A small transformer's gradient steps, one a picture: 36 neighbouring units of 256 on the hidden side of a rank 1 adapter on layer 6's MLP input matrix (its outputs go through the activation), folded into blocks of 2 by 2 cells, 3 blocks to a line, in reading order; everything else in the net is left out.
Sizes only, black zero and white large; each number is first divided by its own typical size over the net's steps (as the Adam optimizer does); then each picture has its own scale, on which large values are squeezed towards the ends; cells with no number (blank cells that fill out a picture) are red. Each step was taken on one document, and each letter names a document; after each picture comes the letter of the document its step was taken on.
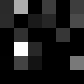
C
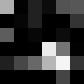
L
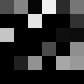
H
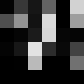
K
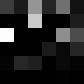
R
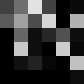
K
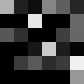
H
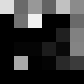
H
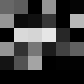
K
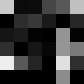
L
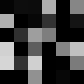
K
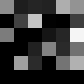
R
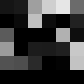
H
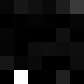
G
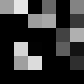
C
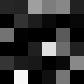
G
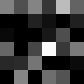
G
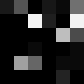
H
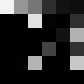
R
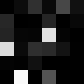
G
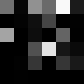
R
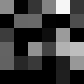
L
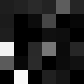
G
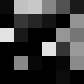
R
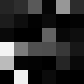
G
